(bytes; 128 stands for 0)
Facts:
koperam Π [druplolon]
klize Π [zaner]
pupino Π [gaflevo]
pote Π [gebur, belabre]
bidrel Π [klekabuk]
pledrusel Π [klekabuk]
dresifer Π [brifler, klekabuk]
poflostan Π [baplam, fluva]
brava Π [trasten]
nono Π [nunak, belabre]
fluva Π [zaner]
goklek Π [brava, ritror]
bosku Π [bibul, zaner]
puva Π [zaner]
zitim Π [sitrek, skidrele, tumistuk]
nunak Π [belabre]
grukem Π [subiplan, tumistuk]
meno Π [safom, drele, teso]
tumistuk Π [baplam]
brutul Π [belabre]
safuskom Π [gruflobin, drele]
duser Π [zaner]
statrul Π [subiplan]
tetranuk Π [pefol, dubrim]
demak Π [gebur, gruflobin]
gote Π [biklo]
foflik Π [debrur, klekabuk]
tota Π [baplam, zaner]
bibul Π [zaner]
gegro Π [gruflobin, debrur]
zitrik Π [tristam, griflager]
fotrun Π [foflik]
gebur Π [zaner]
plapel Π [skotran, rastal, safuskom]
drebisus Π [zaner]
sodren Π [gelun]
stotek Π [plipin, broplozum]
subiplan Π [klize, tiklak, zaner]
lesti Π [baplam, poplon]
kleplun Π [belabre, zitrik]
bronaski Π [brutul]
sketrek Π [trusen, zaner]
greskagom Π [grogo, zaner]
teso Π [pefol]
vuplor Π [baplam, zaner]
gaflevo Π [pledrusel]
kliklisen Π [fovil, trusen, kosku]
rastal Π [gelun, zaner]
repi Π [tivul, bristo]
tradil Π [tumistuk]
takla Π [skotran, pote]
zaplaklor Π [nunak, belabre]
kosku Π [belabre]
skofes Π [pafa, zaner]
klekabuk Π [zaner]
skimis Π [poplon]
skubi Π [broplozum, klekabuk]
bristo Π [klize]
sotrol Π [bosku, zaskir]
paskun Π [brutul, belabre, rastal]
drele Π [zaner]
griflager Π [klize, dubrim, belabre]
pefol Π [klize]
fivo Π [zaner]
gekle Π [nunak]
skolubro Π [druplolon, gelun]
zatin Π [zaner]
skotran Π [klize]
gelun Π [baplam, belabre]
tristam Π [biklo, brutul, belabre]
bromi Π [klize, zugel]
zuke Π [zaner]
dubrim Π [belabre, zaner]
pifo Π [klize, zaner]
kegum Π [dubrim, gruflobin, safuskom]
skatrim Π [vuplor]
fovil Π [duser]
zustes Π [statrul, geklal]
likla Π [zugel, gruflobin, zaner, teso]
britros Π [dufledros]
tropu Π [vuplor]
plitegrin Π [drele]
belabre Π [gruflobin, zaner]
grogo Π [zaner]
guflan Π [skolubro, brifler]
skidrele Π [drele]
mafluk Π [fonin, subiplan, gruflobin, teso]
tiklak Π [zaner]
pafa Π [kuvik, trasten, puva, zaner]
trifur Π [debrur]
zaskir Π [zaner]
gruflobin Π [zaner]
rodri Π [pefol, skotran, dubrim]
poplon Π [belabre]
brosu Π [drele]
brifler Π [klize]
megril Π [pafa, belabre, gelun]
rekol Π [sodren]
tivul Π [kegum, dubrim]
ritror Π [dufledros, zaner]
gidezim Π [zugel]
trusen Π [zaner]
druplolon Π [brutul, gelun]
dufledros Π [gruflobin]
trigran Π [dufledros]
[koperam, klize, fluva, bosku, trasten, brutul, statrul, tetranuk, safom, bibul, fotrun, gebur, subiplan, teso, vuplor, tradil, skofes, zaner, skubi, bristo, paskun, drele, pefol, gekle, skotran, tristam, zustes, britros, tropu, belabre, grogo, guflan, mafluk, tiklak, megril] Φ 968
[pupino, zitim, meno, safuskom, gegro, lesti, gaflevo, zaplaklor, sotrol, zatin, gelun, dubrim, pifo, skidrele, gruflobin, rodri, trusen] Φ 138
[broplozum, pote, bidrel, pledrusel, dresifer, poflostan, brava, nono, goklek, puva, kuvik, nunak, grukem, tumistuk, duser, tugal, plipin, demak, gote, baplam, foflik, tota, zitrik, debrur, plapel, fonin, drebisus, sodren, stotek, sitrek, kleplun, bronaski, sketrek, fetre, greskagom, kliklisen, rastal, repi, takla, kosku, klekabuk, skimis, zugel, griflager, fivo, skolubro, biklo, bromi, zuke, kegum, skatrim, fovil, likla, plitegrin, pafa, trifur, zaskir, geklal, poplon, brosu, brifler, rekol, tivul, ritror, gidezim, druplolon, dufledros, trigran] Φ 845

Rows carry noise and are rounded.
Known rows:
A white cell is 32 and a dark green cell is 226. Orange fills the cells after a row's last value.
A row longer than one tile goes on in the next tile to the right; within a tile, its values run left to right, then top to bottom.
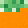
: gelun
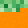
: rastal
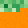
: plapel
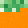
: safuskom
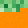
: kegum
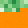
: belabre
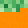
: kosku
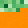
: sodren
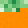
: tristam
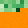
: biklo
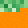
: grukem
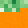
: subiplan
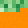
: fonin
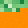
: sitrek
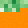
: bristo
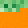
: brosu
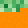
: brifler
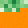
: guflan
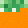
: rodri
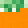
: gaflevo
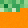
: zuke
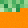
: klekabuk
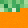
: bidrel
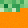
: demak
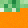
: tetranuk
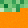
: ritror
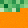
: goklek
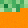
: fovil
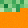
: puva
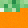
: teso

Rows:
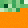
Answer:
rekol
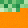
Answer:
skimis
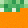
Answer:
trusen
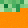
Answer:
nunak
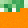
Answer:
pupino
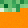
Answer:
trigran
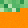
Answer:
tumistuk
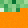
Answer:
trasten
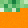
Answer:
megril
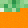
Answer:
drele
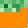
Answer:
repi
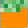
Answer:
baplam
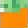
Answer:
safom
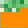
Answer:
skidrele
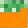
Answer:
dubrim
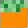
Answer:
kuvik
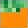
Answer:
stotek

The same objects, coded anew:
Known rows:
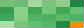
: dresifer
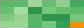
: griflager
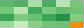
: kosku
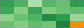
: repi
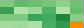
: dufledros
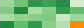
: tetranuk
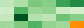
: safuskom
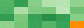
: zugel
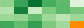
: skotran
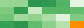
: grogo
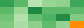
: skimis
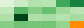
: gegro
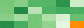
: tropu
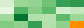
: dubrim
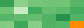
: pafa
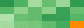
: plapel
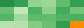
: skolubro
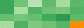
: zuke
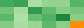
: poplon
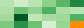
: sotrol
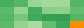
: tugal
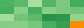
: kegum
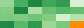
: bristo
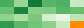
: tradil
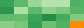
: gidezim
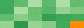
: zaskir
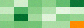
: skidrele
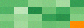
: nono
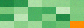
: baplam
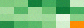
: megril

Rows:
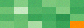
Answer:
brava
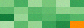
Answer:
klekabuk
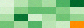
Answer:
zaplaklor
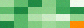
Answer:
zustes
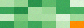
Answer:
mafluk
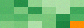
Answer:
geklal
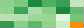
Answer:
paskun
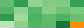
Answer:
brifler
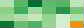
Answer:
gekle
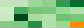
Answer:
rodri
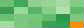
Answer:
fonin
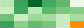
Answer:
belabre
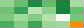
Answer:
guflan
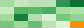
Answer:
lesti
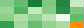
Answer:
koperam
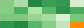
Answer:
skofes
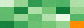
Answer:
skubi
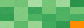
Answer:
bidrel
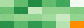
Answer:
teso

